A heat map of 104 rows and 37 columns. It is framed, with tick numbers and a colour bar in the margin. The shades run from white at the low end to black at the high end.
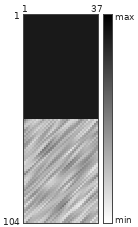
It is made of 2 by 1 panels. Panel 1,1: very high, flat. Panel 2,1: low, slanting up to the right.
